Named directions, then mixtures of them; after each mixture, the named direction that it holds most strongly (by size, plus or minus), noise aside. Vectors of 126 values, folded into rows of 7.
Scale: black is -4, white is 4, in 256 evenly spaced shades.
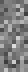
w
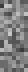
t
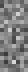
w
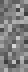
w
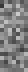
t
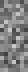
w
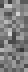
t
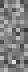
w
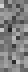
w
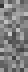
t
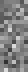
w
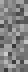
w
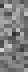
t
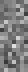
w
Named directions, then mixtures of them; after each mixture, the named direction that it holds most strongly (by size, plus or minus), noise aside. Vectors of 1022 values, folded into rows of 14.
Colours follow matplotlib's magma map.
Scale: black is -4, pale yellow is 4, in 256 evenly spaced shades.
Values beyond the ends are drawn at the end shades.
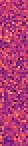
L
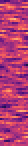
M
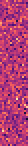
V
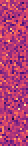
L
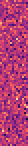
V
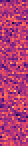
L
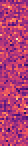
V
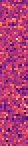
V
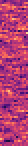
M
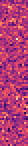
V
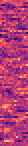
M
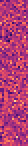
L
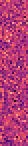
L
